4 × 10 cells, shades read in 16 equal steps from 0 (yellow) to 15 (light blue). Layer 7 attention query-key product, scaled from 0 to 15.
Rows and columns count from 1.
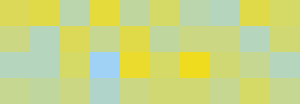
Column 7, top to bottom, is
10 7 0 6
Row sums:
62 73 73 76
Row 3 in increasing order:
0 1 5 5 6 8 11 11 11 15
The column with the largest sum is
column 4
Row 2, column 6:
9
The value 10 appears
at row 1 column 3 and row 1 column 7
